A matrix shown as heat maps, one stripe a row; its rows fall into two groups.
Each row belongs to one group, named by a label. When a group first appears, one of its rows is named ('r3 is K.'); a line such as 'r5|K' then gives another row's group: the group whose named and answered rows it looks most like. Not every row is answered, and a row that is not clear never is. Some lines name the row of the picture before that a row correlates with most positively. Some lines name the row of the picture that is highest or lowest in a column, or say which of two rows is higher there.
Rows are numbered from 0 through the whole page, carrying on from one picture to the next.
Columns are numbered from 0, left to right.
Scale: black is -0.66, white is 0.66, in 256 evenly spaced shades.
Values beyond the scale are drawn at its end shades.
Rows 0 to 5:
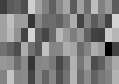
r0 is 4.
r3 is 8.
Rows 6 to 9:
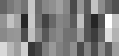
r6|4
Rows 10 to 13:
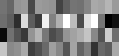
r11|8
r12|4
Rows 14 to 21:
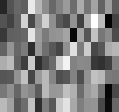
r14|4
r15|8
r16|4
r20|8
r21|8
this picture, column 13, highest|15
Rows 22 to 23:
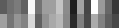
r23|4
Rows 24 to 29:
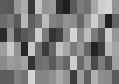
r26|4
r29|4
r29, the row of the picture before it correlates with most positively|22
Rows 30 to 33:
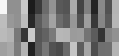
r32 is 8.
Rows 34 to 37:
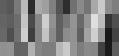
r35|8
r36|8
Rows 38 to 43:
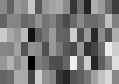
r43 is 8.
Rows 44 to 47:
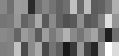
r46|8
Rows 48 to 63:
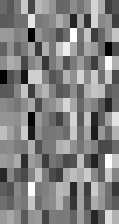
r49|4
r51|8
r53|4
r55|8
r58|8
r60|4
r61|4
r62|4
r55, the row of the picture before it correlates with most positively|46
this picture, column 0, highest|57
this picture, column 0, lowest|53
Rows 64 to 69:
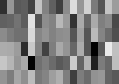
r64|4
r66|4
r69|4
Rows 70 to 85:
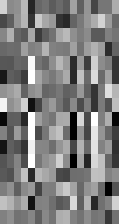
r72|8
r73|8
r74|4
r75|4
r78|4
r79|4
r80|4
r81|4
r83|8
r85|8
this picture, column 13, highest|78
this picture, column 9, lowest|71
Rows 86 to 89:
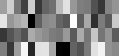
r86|8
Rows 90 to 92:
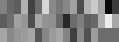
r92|4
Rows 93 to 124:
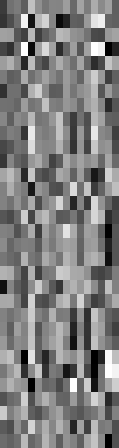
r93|4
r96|8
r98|8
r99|4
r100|8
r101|4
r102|4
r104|4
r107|4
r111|8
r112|8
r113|4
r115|4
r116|4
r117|4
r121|8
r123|4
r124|8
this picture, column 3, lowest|118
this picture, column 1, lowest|96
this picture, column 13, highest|96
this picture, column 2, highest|119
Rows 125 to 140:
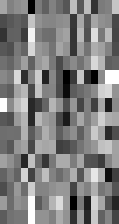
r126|4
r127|4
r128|4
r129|8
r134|8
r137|8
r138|4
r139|4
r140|4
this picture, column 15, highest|130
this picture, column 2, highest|130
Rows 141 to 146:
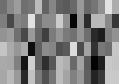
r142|4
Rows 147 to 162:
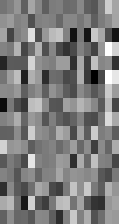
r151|4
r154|4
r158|4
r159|8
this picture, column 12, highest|160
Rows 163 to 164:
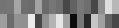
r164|4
